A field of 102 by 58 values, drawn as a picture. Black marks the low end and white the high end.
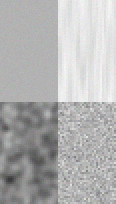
The table splits into 2 rows of 2 panels. Panel 1,1: high, flat. Panel 1,2: very high, streaked downward, faint in contrast. Panel 2,1: middling, blotchy. Panel 2,2: high, fine-grained.
